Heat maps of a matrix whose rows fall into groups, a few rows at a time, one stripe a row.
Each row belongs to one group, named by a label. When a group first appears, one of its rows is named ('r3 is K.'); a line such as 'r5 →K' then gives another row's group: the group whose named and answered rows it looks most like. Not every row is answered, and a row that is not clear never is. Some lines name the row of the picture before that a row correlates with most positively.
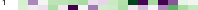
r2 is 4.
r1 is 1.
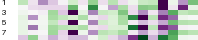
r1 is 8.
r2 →8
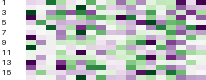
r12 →1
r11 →4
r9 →1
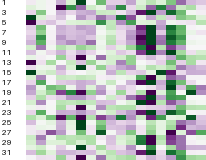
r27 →8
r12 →4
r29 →1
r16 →1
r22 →4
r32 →4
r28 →1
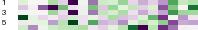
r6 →1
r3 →4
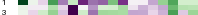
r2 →4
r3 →4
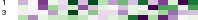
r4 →1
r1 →8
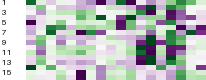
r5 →8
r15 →4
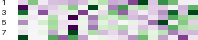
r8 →8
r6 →4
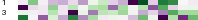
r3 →4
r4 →8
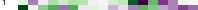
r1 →1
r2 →8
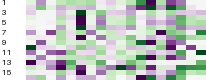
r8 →4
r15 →4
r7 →8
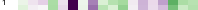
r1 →4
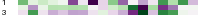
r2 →1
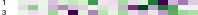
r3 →4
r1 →8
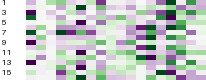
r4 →8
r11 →4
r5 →4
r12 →1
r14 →4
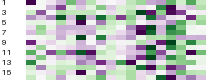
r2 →8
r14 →1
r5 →4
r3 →1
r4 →8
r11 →8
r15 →4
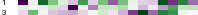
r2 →4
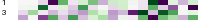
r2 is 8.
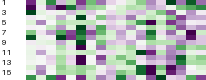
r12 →4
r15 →1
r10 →4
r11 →1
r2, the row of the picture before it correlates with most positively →1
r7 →8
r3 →8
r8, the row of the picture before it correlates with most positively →4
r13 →4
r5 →1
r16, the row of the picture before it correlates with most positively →2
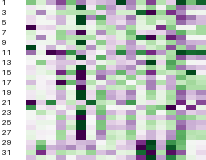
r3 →1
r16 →4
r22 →8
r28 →4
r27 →4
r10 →8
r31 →1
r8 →1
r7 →4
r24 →4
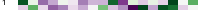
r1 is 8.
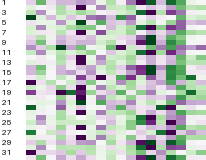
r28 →4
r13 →4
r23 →4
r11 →1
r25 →1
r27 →8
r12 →4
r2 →4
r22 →8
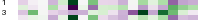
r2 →4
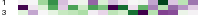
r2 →8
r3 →1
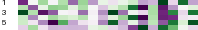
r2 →1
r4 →1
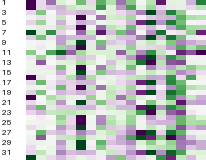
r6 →4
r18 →4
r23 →1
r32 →8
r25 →4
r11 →8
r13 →1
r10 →4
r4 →4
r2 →8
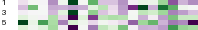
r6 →4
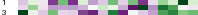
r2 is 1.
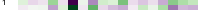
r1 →4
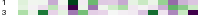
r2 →4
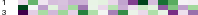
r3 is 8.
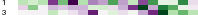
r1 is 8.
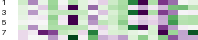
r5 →4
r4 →4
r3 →1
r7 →8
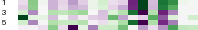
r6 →4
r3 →1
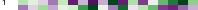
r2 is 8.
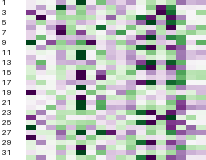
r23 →1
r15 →4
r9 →8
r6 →8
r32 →1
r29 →1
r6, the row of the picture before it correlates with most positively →2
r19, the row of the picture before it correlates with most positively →2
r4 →1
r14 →1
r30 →4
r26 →8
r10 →1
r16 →4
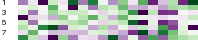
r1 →8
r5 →1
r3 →1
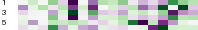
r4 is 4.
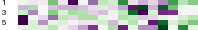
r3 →1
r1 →4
